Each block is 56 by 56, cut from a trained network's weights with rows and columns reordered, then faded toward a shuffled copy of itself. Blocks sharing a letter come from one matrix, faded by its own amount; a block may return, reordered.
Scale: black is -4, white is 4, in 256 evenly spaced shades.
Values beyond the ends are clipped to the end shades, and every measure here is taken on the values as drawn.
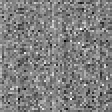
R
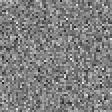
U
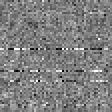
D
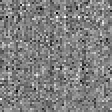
R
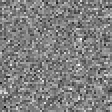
U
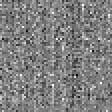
R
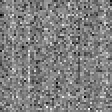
R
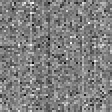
R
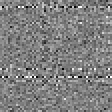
D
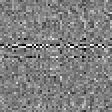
D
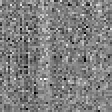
R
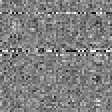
D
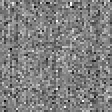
R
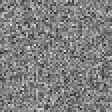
U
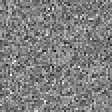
U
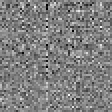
D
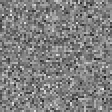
U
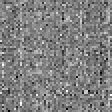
R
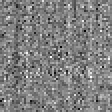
R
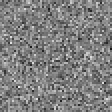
U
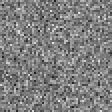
U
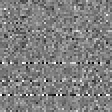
D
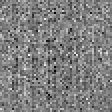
R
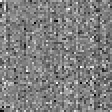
R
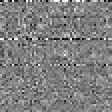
D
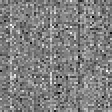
R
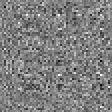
D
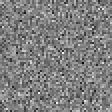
U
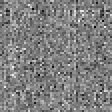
R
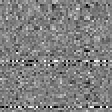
D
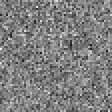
U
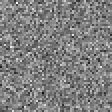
U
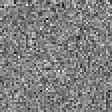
U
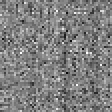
R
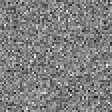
U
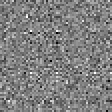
D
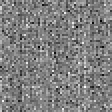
R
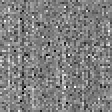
R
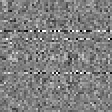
D
